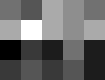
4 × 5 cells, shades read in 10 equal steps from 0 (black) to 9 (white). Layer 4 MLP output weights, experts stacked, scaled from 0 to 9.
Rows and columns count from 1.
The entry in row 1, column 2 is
3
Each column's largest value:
6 9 6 5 6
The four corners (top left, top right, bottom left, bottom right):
4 4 2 1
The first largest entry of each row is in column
3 2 4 2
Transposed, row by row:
4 6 0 2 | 3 9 2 3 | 6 6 1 2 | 5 5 4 3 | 4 6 1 1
